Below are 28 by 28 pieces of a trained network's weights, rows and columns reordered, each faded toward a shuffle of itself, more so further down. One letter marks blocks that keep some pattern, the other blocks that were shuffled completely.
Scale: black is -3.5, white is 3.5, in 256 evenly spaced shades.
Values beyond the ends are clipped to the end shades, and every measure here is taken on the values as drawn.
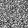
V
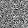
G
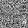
G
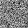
V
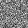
V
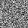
G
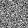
V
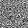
G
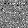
G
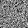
G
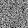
V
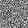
G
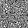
V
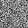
V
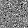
V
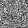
V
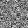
G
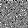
G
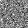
V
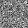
G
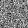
V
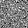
V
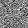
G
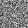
G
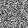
V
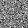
G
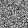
V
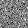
V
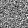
G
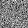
V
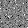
V
